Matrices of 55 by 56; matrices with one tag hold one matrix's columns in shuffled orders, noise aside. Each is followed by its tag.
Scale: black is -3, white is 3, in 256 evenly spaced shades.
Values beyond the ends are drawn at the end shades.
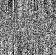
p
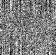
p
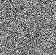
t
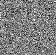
t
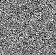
t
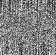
p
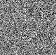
t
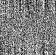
p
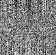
p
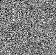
t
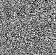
t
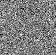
t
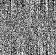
p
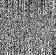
p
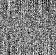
p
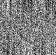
p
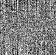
p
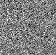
t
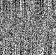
p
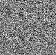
t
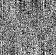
p
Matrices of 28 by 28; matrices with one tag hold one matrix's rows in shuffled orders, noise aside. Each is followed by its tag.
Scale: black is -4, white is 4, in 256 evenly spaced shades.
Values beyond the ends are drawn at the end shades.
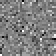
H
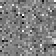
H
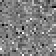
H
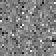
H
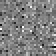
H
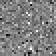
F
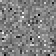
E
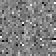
H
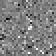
F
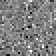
F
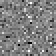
F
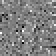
H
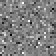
E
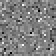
E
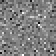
E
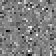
F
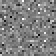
E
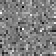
H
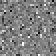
E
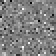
E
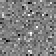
F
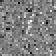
F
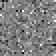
H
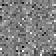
H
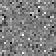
E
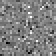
F
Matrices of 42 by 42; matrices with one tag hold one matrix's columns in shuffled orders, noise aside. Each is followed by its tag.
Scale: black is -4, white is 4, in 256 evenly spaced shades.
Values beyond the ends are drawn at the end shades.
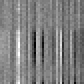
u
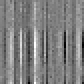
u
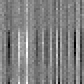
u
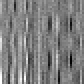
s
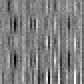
s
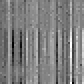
u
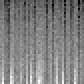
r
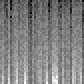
r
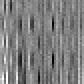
s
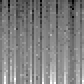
r
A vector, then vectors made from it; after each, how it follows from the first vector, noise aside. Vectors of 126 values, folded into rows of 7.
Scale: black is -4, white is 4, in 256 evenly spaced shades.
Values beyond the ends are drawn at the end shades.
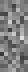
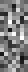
scaled up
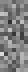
negated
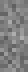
shrunk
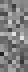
copied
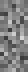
copied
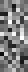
scaled up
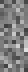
wrapped around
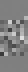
partly zeroed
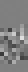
partly zeroed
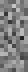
sign-scrambled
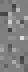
partly zeroed
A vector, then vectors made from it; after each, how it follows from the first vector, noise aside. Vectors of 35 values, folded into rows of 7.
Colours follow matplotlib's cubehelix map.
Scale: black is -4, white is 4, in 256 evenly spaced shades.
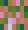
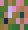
wrapped around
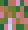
copied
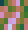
copied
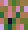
negated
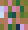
wrapped around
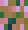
negated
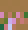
partly zeroed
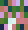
scaled up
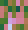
copied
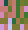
sign-scrambled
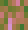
shrunk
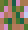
wrapped around
